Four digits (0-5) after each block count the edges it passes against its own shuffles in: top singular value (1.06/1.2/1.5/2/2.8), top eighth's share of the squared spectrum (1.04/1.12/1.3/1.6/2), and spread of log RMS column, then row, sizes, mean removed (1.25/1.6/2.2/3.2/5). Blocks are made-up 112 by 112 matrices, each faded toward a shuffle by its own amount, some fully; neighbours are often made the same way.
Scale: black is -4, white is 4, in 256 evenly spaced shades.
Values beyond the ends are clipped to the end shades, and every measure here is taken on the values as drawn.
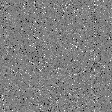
3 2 1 0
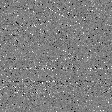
3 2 0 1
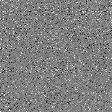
3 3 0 2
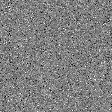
0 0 1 0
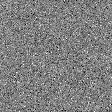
0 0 0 0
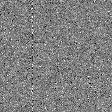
2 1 2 0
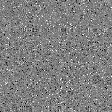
4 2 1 1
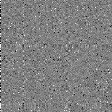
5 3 2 1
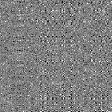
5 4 3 3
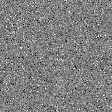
3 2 0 0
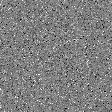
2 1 0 0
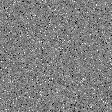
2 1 0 0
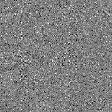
4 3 2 2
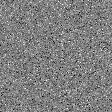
0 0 0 0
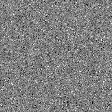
2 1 0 1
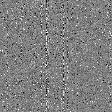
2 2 3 0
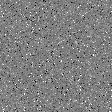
0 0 0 0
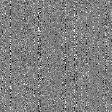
2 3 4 0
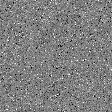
0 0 0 0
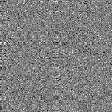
4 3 2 2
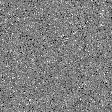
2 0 0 0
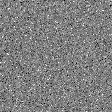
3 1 0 0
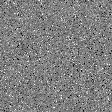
2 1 0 0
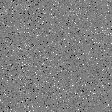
2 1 0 0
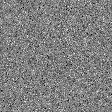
0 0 0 0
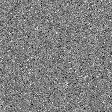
0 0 0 0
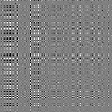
5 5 4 4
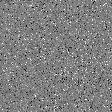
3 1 0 0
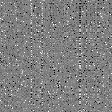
4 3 2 1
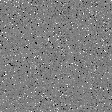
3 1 0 0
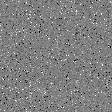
3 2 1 0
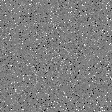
2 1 1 0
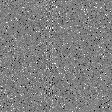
3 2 1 0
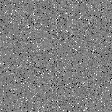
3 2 1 0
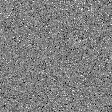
2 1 0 0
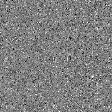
3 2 1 1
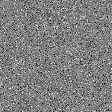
2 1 0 0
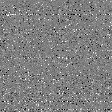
2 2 1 3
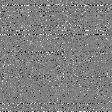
3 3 1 3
